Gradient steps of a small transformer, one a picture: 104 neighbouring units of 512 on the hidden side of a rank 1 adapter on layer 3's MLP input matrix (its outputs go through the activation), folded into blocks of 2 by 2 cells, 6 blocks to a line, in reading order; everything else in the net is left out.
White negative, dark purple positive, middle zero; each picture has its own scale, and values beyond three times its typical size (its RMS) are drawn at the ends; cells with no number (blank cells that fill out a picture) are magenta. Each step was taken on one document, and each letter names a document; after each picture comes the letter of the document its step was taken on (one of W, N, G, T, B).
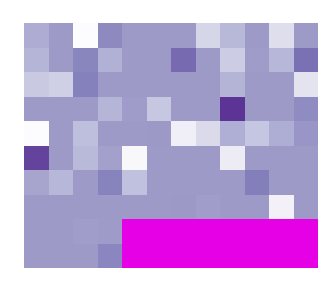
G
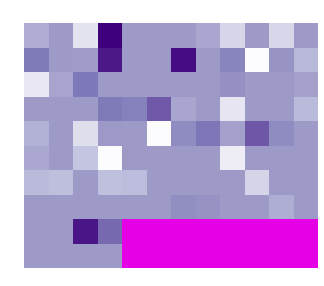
G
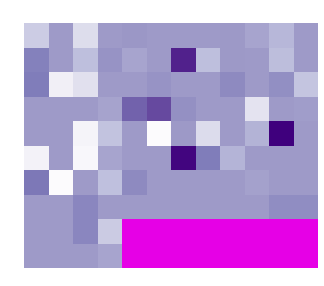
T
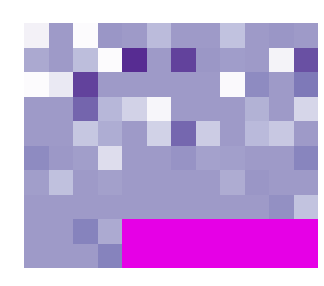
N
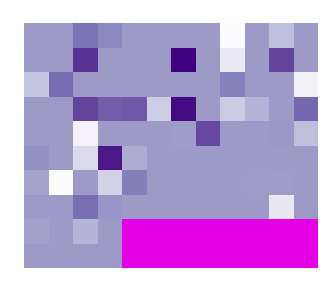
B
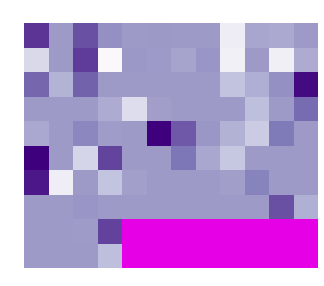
N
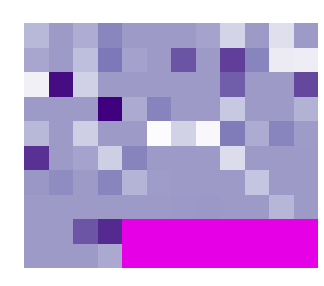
G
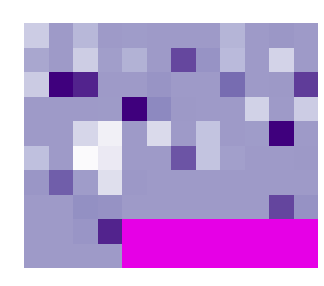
T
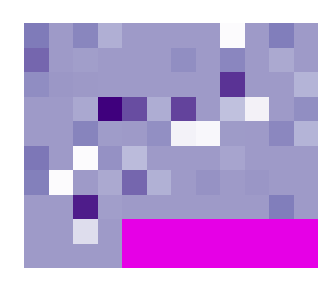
B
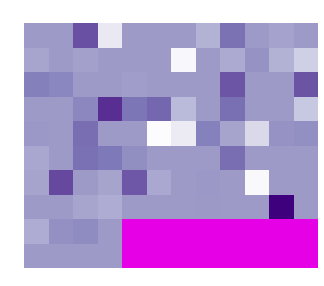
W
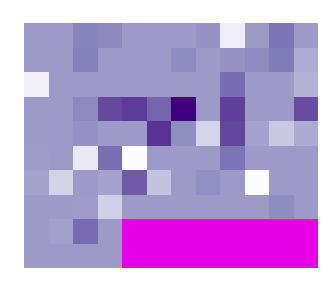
W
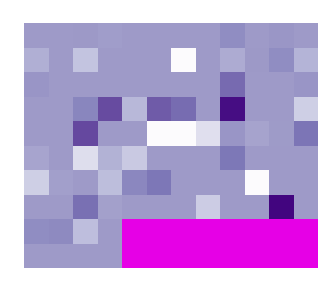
W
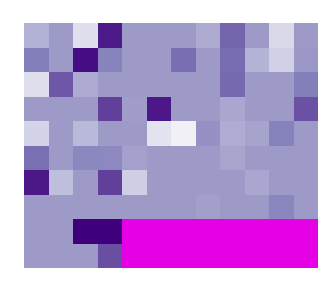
G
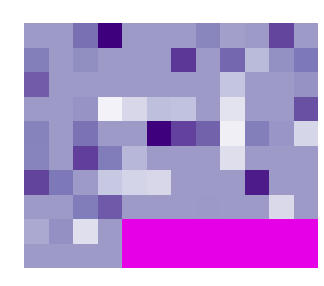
W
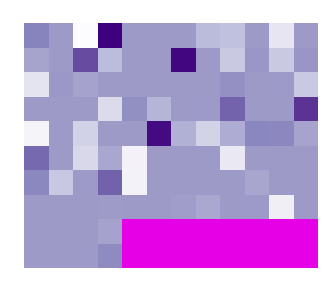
G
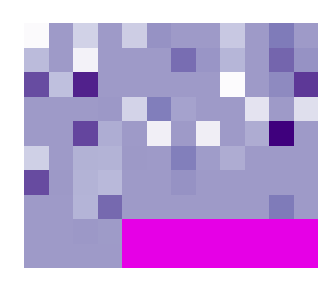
T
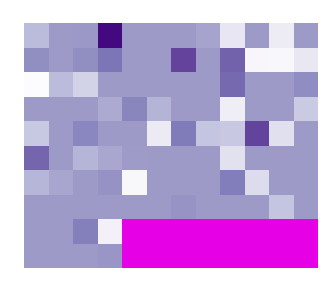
G
